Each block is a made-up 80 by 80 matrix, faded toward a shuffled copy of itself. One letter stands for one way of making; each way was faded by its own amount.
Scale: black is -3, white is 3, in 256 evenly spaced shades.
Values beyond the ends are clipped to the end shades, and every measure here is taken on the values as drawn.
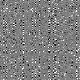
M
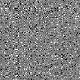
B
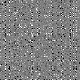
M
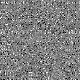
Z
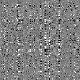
M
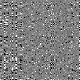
M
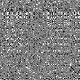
B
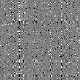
M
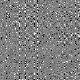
M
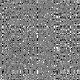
M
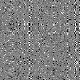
M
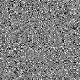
Z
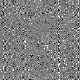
M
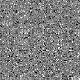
Z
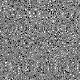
Z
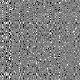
M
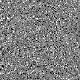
Z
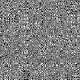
B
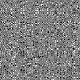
B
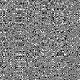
B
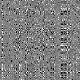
M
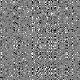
M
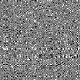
B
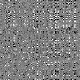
M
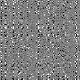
M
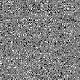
Z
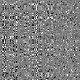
M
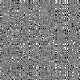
M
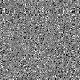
Z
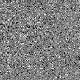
Z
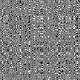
M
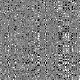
M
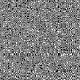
B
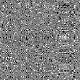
B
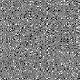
B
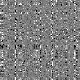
M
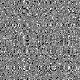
B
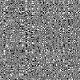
B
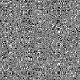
B
